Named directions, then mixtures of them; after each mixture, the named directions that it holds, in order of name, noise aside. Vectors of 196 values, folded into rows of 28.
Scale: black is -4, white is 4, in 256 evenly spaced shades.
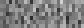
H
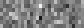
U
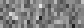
U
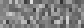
H, U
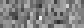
U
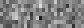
H, U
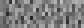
H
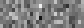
U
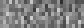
H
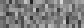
H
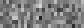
H, U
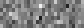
U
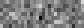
U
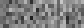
H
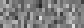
H, U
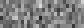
H, U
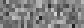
H, U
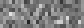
H, U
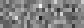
H, U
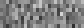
H, U
